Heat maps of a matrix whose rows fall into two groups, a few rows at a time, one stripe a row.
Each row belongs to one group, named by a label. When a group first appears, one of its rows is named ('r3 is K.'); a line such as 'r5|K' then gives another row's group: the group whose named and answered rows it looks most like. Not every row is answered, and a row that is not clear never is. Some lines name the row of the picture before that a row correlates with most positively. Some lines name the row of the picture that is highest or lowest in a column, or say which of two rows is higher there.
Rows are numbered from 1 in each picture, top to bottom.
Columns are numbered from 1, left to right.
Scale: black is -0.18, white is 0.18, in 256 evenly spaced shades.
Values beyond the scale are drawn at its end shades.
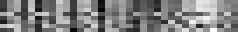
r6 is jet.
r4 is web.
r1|jet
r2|jet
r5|jet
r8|jet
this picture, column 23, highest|4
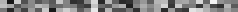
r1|jet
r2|web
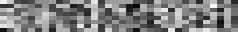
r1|web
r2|jet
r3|web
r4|web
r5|web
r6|web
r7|web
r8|jet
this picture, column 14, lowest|6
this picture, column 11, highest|1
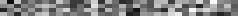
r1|jet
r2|web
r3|jet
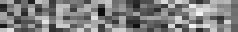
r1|web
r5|web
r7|jet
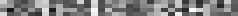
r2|web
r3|jet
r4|web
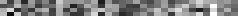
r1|jet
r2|jet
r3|web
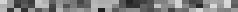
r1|web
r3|jet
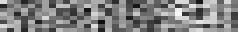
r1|web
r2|jet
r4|web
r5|web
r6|jet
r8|jet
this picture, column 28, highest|2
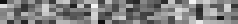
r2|web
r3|web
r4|web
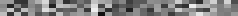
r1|web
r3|web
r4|jet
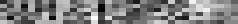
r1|jet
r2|jet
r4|web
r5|jet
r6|web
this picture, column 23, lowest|3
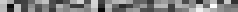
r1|web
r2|jet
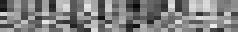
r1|jet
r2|jet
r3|jet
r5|jet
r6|web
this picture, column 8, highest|6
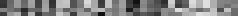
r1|jet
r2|jet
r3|web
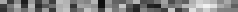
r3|jet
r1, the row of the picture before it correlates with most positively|4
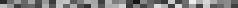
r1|jet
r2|web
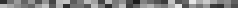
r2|web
